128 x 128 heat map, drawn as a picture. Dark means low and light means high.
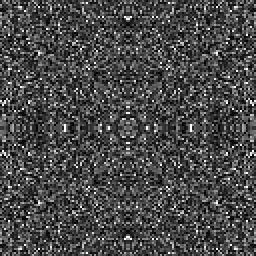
Stripes: none. Odd rows or columns: none. Average level on the scale: 30%. Mirror symmetry: left to right and top to bottom. Seam: none. Histogram: skewed, a long tail of high values.
